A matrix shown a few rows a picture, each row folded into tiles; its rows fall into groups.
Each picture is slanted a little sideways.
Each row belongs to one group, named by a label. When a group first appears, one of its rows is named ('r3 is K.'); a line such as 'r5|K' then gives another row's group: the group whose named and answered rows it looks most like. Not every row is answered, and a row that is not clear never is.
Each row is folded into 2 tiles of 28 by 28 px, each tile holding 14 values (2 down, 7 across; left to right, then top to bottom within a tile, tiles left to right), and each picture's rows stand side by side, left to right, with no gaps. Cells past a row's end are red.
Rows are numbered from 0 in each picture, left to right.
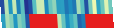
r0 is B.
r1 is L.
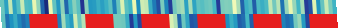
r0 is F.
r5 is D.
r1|B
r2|F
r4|D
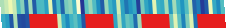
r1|F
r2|B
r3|B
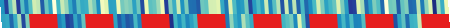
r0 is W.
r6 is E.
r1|D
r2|D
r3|D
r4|B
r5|B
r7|W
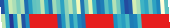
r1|F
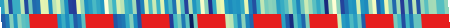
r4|L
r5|E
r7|B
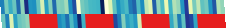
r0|B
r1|E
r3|E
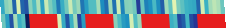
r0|D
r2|B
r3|D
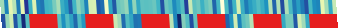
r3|E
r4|W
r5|B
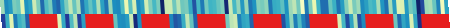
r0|F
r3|D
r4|B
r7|D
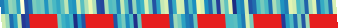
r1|F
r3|W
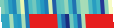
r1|E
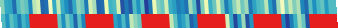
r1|F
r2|B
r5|D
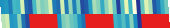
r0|L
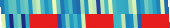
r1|W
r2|F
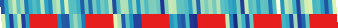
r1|D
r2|L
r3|D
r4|E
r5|E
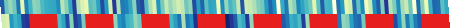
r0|L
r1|E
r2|B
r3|D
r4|E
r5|W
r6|W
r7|F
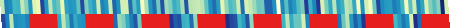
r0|F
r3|E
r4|E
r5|B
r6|F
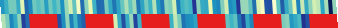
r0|L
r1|F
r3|B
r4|F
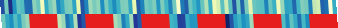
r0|B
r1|L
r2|L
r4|E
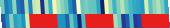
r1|E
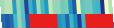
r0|D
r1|E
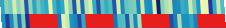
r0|D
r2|B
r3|F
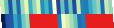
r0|E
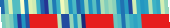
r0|F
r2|E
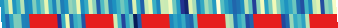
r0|D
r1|F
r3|E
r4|L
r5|W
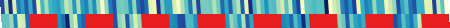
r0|B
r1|D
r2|B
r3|D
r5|E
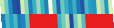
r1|B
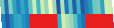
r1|B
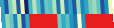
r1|B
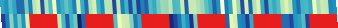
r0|W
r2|B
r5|D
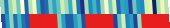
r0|F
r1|D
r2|W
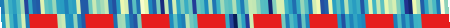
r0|B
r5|F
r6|D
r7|E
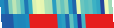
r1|E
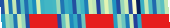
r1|W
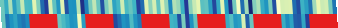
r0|F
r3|E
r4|W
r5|D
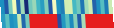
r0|W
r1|W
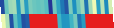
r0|L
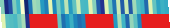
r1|F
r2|B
